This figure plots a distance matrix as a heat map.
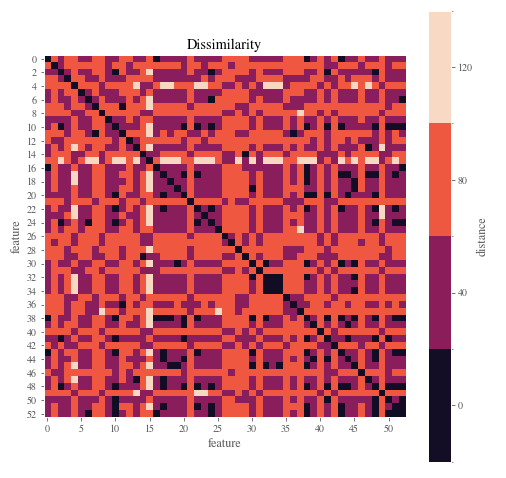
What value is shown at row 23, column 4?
120
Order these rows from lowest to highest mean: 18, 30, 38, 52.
38, 52, 30, 18
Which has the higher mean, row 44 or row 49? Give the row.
49
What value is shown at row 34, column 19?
40
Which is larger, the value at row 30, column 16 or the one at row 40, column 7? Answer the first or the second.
the second
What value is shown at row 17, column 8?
80
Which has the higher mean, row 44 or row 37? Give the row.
37
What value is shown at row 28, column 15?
120
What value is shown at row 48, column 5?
40
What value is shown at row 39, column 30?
40
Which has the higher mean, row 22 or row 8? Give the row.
8
